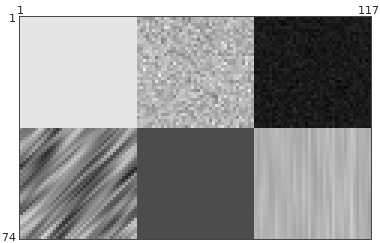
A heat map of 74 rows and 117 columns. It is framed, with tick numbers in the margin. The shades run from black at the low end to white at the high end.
It is made of 2 by 3 panels. Panel 1,1: very high, flat. Panel 1,2: high, fine-grained. Panel 1,3: very low, fine-grained, faint in contrast. Panel 2,1: middling, slanting up to the right, strong in contrast. Panel 2,2: low, flat. Panel 2,3: high, streaked downward, faint in contrast.
